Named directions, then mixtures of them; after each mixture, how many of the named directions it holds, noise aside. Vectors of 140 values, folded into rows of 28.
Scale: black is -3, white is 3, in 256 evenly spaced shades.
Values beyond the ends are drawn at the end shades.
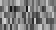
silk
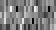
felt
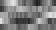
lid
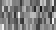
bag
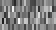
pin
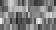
two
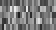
two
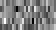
two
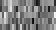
three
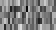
two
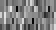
one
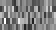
three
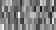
one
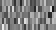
two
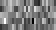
three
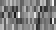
two
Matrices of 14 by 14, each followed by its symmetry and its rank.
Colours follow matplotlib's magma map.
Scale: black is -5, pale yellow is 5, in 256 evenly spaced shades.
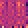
neither, rank two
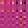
neither, rank one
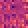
neither, rank three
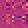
neither, rank two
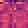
neither, rank three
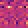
neither, rank three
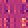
neither, rank two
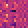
neither, rank three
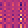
neither, rank one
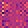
neither, rank two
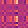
neither, rank one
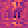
neither, rank three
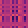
neither, rank one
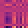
neither, rank one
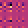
neither, rank one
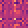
neither, rank three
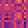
neither, rank two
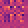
neither, rank two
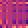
neither, rank one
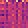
neither, rank two
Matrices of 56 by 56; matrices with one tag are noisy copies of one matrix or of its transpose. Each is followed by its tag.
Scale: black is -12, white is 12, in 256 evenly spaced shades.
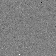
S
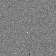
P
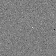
P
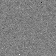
S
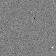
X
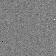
S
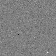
X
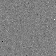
S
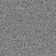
S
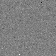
S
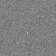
P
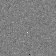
P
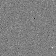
X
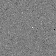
P
